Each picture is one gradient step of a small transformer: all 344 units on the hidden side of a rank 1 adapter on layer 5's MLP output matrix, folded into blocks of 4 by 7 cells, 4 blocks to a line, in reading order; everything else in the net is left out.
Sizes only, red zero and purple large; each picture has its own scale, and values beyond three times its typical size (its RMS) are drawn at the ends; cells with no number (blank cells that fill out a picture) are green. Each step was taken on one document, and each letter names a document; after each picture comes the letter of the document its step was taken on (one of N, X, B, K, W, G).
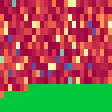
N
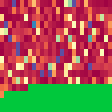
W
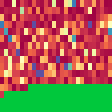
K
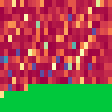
K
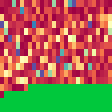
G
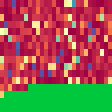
W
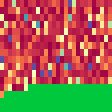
G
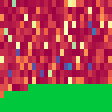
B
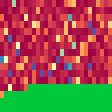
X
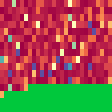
X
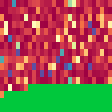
G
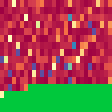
X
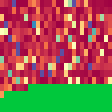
W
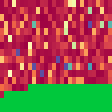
K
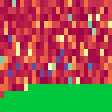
N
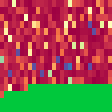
B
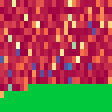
X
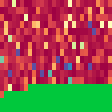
B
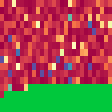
X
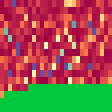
G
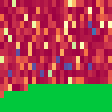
K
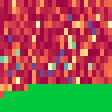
N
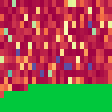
B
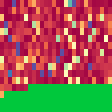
W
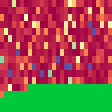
K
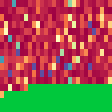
G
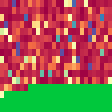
W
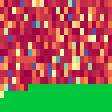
W
